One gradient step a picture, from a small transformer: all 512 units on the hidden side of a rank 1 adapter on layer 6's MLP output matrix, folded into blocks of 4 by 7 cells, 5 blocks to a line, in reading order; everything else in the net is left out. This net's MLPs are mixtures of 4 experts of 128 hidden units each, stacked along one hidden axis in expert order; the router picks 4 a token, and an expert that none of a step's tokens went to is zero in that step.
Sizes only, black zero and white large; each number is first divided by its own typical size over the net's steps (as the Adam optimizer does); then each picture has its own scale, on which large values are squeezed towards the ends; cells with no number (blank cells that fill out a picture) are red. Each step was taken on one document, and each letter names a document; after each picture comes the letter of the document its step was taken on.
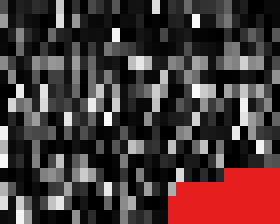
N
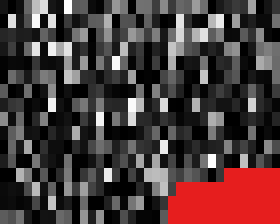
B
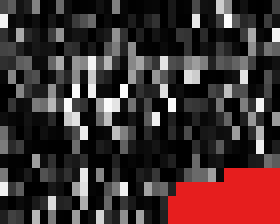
N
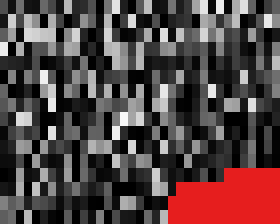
B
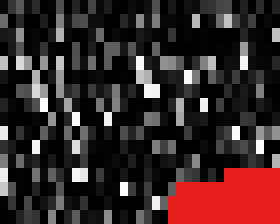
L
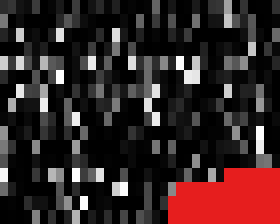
L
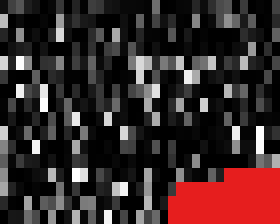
L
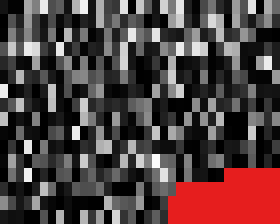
B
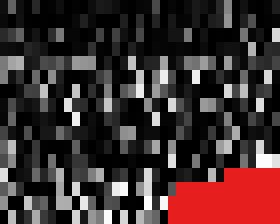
N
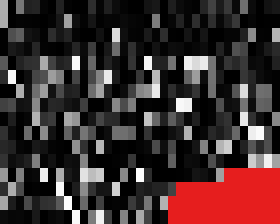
N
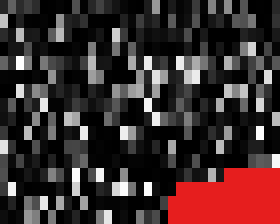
L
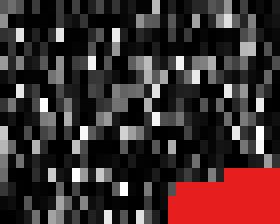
L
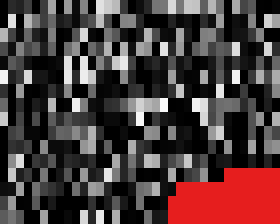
B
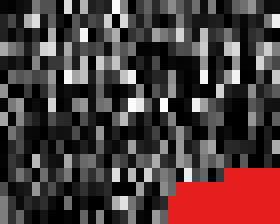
B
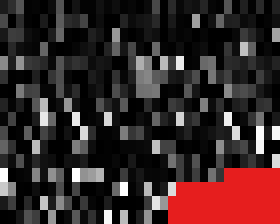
L
